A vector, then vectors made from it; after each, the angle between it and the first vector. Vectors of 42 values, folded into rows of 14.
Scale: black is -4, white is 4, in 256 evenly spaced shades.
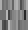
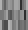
nearly parallel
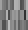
nearly parallel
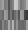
partly aligned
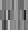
nearly parallel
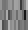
nearly parallel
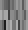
partly aligned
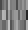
orthogonal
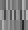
orthogonal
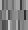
nearly parallel
